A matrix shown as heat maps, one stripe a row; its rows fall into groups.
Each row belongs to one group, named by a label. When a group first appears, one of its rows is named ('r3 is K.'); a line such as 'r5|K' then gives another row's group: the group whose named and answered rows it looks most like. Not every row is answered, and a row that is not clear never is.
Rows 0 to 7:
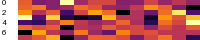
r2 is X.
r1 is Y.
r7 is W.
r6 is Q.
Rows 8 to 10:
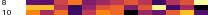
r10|X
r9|Y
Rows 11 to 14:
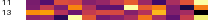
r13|Y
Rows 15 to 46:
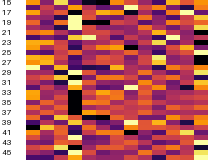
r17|X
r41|X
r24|X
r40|Q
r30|W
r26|Y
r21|Y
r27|Y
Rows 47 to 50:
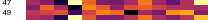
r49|X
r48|Q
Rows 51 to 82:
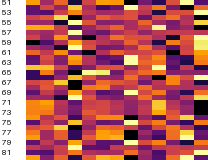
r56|Y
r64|Y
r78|X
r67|W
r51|X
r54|W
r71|Y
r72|Y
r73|Y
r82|X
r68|Q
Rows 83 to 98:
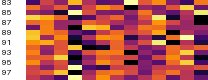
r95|X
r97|W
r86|Y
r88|Q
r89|Y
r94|W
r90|X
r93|X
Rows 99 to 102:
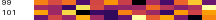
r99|X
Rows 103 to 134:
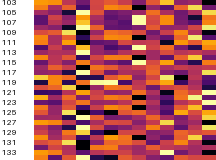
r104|X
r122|X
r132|Q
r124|X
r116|Q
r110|X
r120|W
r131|W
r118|Y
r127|Y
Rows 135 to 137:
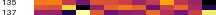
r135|Y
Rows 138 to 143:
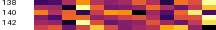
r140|X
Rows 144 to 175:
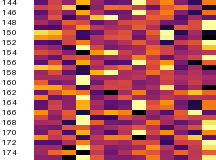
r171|X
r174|Q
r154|Q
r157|Y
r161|Y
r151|Y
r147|Q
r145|W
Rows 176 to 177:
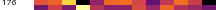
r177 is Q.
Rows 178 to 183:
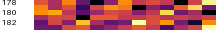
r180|Y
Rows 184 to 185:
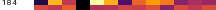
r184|Q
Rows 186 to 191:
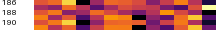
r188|Y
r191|X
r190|W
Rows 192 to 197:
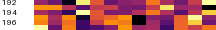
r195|X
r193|Y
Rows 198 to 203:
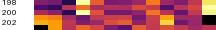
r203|Q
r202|Y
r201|Y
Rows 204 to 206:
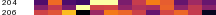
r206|W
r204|Q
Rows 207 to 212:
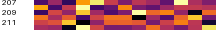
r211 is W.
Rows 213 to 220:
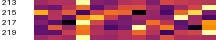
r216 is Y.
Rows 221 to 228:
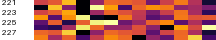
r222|Q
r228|X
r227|W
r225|Q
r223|W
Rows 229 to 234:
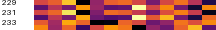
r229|W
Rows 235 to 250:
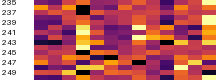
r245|Q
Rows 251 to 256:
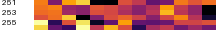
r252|Y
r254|W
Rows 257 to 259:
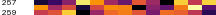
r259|W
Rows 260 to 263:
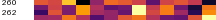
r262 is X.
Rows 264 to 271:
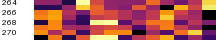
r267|Y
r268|Q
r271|Q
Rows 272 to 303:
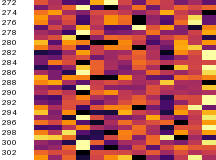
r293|X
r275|X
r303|X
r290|Q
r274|Y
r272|Q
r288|Y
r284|Q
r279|W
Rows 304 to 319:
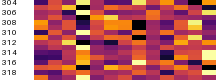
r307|Q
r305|W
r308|X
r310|Q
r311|X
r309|X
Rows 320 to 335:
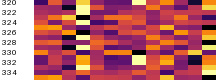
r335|Y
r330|X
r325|Y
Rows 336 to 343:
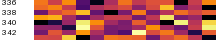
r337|Y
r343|W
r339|Y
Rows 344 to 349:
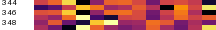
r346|W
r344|W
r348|Q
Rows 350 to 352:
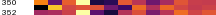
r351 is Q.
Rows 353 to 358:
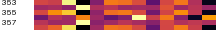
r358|W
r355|W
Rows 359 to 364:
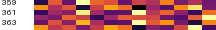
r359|Q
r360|X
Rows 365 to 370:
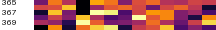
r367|Q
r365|Q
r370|Q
